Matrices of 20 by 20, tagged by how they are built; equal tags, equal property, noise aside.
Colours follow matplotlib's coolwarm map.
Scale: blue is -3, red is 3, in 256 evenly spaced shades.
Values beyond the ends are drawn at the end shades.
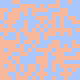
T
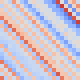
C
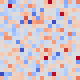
T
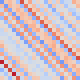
C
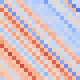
C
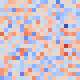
T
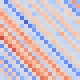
C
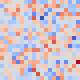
T
